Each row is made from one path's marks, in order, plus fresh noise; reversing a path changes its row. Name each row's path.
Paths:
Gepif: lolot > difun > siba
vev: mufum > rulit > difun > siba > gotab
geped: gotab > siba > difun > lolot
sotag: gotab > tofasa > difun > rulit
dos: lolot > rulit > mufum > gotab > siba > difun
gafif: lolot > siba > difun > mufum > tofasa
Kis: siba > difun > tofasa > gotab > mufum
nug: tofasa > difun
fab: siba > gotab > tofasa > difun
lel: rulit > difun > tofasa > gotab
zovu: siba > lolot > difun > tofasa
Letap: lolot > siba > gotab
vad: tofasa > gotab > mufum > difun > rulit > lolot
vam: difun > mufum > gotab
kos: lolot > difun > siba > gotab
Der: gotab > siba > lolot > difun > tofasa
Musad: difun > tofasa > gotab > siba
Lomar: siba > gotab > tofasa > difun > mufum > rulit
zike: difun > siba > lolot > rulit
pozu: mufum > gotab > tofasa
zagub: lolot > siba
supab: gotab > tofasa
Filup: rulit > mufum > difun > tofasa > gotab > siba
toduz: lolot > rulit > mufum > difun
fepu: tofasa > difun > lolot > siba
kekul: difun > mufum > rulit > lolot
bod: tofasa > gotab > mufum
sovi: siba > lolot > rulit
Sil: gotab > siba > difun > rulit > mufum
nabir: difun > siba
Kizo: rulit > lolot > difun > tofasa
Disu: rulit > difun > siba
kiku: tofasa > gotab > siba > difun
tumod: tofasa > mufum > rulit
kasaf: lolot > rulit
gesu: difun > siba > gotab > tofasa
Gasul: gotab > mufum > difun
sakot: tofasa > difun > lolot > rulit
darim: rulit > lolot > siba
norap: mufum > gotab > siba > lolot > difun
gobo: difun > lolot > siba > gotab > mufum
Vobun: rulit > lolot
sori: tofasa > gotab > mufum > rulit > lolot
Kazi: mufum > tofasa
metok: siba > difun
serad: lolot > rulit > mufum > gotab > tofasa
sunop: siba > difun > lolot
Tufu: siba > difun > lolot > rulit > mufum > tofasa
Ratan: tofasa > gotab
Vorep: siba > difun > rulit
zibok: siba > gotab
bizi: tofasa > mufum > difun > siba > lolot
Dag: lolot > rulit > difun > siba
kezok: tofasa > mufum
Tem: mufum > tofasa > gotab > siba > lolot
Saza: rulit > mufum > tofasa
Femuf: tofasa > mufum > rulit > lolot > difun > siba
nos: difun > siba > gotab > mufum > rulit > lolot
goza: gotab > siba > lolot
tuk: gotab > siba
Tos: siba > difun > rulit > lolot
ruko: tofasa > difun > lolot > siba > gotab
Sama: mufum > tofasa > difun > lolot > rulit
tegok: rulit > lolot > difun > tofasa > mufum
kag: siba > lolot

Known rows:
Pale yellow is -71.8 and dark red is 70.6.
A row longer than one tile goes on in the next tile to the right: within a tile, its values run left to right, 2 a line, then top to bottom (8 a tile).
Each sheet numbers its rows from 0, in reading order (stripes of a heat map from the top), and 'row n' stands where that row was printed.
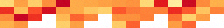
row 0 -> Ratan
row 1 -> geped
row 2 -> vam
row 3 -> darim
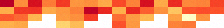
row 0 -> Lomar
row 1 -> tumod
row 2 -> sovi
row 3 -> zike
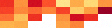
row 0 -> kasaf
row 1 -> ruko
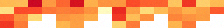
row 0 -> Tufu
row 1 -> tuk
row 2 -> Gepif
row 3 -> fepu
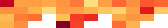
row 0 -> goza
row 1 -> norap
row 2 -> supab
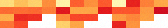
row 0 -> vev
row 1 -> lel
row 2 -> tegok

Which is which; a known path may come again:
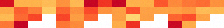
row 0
Tem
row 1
serad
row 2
nos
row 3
metok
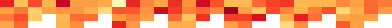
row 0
sunop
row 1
goza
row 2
tegok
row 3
kasaf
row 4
Letap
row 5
vad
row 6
Der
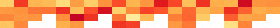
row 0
Femuf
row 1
Ratan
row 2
gesu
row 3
Tos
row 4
Filup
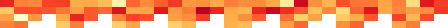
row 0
zike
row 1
sori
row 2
lel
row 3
tumod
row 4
sakot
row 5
darim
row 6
Sama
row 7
gafif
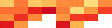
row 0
kezok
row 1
kiku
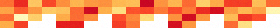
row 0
nabir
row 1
pozu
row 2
Tufu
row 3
bod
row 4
Gasul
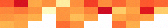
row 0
tuk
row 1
Kizo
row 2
supab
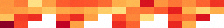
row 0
norap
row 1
fab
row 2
zovu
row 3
dos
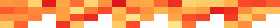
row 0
vam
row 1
nug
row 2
kekul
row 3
bizi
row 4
Dag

